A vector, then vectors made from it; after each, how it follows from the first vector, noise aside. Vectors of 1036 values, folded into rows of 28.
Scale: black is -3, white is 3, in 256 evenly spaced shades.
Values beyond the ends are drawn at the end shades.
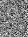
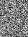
wrapped around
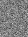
shrunk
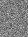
shrunk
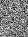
wrapped around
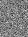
shrunk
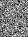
wrapped around
